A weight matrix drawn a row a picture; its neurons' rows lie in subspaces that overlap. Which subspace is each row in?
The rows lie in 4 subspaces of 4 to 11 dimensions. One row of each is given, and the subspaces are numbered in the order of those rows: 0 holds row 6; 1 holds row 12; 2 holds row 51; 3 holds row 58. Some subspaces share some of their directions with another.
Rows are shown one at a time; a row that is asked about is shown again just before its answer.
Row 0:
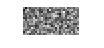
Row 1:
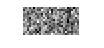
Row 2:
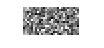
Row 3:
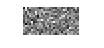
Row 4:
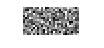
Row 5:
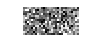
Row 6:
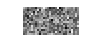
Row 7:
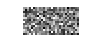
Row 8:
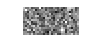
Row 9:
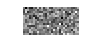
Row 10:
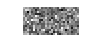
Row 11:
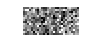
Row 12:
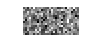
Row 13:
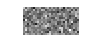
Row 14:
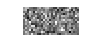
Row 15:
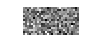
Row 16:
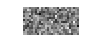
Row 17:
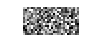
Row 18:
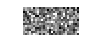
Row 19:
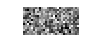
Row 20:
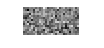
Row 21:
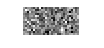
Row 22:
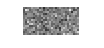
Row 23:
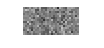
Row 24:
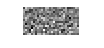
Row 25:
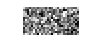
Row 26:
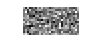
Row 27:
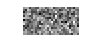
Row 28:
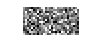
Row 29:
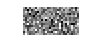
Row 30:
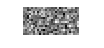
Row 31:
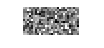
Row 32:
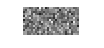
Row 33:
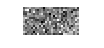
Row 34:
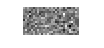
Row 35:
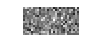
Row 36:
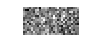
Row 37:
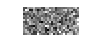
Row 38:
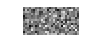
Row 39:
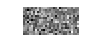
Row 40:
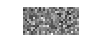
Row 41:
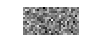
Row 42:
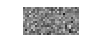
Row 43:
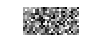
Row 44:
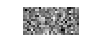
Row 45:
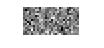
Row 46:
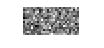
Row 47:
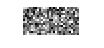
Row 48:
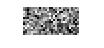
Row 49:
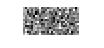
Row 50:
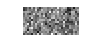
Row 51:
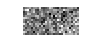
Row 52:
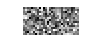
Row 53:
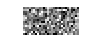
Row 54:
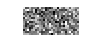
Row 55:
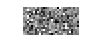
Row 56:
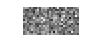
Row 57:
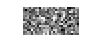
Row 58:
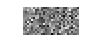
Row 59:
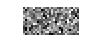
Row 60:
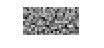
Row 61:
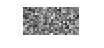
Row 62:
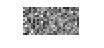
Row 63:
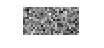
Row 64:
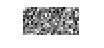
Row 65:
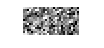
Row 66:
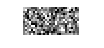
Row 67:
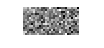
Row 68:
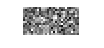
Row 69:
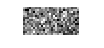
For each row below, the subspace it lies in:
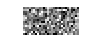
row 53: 3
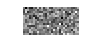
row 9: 3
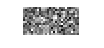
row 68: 0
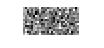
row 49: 3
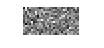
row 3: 3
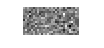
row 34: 1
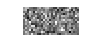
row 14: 0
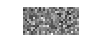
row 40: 3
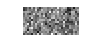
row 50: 1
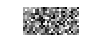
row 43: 3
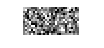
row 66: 0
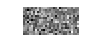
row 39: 1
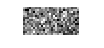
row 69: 2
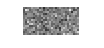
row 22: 3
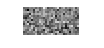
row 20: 2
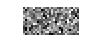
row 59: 1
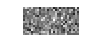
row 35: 3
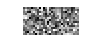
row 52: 3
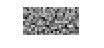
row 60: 2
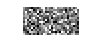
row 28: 3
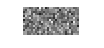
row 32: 2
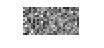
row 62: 3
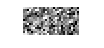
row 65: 3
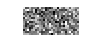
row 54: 0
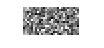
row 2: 0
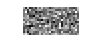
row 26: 3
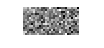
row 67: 3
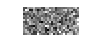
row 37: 3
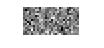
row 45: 0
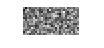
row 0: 3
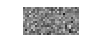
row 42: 1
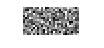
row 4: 2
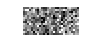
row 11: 2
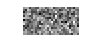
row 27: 2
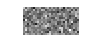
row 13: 1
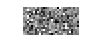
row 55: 0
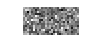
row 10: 1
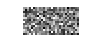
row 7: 3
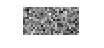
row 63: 2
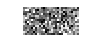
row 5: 2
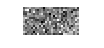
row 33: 2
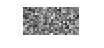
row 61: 3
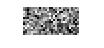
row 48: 2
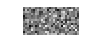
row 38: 3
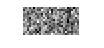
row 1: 1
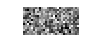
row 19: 2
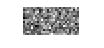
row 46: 3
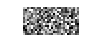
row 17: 3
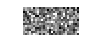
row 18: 3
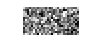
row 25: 2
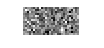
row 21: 1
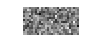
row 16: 2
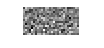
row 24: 3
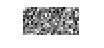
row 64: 1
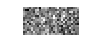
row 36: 2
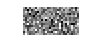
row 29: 3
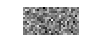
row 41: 2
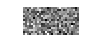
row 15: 3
